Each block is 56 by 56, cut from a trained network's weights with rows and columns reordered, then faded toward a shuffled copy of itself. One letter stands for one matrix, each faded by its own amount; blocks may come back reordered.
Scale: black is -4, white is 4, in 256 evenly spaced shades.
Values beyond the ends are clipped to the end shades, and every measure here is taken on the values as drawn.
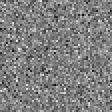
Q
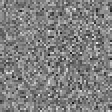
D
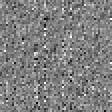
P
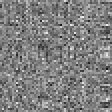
D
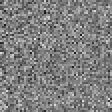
D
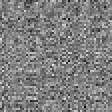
D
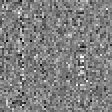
P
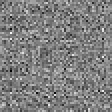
D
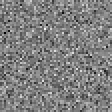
Q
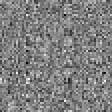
D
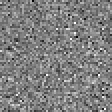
Q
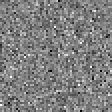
Q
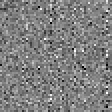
P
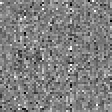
P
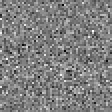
Q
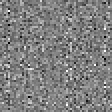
P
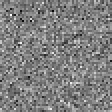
Q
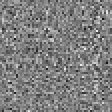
D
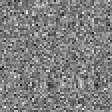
D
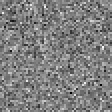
Q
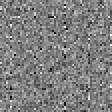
P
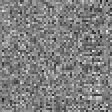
D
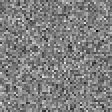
Q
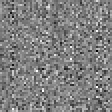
P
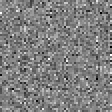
P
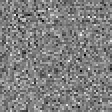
Q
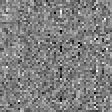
P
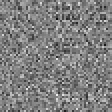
D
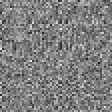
D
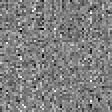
P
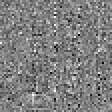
P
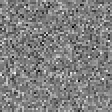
Q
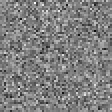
D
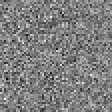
D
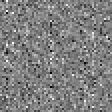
P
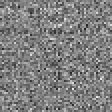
D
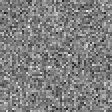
Q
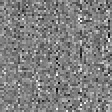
P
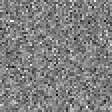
Q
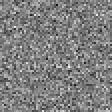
Q
